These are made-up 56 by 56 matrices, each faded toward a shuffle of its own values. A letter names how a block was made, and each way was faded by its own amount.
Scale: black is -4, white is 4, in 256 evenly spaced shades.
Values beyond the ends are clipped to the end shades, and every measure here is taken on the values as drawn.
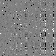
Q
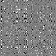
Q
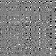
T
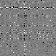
T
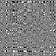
T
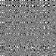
T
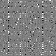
Q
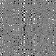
Q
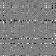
T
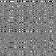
T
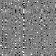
Q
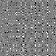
Q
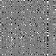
Q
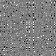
Q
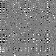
Q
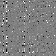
Q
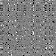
Q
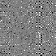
Q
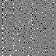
Q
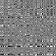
T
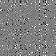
Q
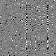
Q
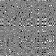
Q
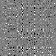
Q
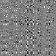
Q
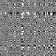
T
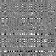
T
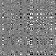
T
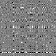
T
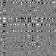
T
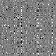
Q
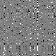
Q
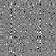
Q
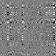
T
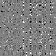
Q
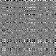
T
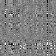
T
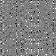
Q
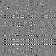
T
